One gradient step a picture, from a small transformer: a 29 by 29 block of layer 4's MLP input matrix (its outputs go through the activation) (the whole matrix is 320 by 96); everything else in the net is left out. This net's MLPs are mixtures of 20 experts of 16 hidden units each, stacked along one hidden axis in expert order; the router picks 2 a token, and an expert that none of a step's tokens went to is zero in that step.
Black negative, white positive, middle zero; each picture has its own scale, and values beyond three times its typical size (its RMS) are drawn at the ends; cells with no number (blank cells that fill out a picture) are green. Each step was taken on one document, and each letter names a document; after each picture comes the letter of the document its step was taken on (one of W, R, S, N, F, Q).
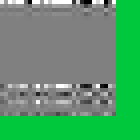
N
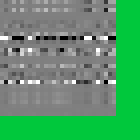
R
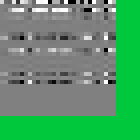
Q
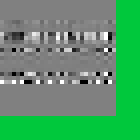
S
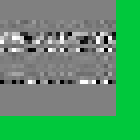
S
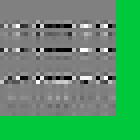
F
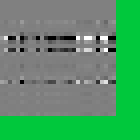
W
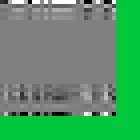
R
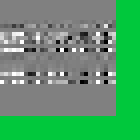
S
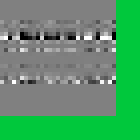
W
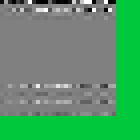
Q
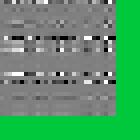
Q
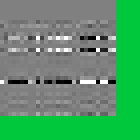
F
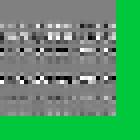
F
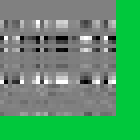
N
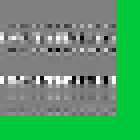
F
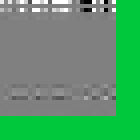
R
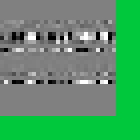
S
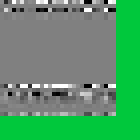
R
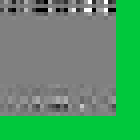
Q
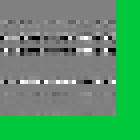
W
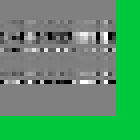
S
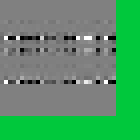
W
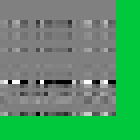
N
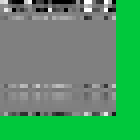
R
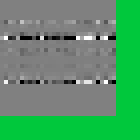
W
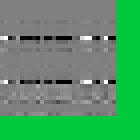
N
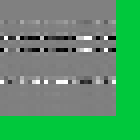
W
